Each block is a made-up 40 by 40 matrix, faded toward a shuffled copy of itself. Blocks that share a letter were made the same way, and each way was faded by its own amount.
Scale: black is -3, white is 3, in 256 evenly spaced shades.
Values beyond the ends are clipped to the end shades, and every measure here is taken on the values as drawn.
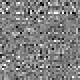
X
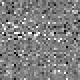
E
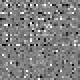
E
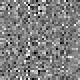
X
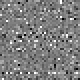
E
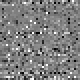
E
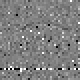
E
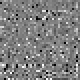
E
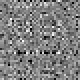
X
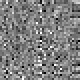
X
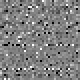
E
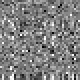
X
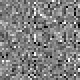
X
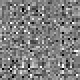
X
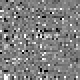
E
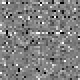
E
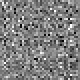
X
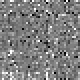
E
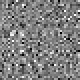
X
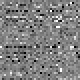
E
